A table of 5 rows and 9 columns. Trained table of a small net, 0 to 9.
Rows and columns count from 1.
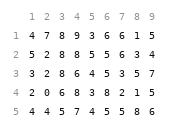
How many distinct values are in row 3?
7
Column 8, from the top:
1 3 5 1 8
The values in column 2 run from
0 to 7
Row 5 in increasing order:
4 4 4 5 5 5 6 7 8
